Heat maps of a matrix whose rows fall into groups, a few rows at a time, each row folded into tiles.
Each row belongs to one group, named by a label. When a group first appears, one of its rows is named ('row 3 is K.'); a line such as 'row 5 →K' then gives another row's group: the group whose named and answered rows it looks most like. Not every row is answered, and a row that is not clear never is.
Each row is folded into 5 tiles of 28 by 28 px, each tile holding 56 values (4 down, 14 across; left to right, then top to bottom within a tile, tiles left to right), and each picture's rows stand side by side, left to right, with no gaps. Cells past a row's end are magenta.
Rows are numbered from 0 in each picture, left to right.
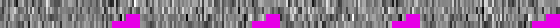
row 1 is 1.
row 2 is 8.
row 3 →1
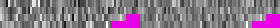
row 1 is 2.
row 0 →2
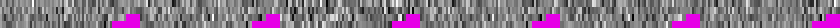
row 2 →2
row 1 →8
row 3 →8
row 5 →8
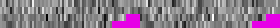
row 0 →1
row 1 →8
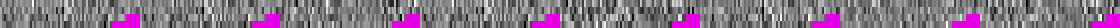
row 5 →1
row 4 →2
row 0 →1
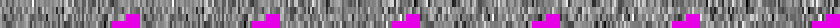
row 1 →1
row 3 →8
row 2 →2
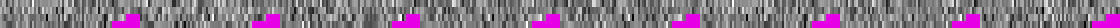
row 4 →2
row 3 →2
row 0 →1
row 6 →2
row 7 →1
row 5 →1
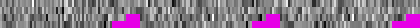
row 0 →1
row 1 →8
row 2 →8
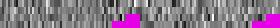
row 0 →8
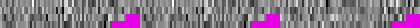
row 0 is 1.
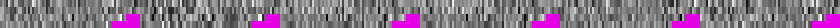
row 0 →2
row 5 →2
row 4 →8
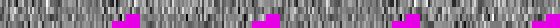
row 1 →1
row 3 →8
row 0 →8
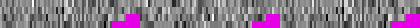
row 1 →8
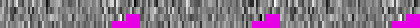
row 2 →2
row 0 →2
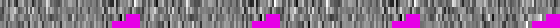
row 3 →2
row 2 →8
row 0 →8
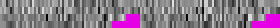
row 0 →1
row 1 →1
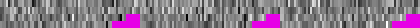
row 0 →8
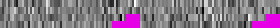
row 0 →8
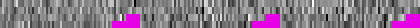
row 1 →1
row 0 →2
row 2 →1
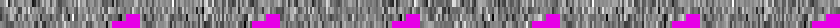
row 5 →1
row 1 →1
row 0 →8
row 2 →8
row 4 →1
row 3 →2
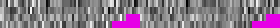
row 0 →2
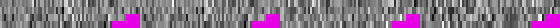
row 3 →2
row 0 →1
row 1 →1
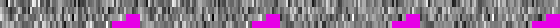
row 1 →2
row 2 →8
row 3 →8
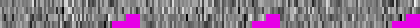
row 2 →8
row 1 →1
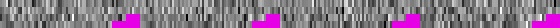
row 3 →2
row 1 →1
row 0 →8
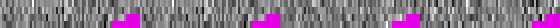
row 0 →1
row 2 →2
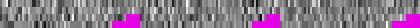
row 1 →8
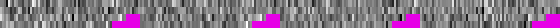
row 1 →2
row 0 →2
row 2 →8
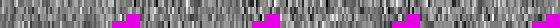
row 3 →8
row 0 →2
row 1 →8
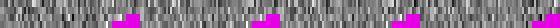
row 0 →2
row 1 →2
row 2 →2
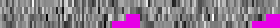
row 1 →8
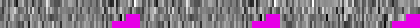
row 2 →1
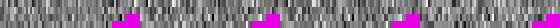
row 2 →2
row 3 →8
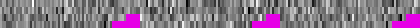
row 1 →2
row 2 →8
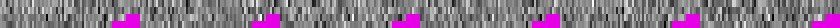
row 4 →1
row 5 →2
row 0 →1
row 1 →2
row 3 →8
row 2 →8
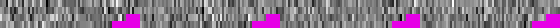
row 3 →1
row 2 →8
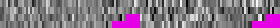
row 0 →8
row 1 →2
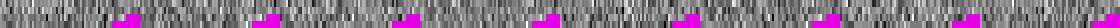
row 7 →1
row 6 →8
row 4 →1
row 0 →1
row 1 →2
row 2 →8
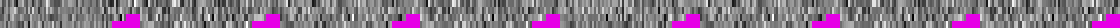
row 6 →2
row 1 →2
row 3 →2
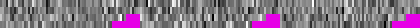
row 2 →1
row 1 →2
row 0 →2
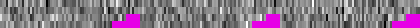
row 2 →1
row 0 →2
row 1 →2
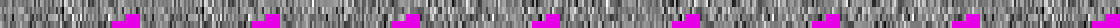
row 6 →8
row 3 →8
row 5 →8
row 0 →1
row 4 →8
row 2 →1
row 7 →1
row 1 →1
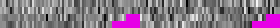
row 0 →1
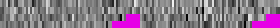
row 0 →8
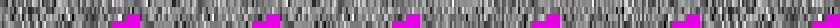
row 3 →1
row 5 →2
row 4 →1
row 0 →2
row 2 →8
